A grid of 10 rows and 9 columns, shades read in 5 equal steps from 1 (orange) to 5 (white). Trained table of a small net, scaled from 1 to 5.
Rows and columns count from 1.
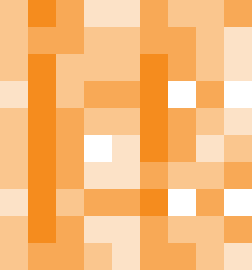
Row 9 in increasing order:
1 2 2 2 3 3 3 4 4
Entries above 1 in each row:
8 9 7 7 7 7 8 7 8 9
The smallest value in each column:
3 1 2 2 2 1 2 2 2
